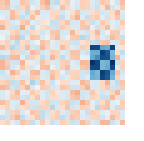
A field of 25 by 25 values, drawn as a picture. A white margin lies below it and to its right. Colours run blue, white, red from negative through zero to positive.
In the middle right lies a patch that is lower than the rest. The middle right is the ninth with the lowest average. On average the colour sits 50% of the way up the scale.
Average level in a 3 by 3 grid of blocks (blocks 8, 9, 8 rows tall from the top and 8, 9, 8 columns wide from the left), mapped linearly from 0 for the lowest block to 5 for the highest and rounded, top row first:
555
550
555
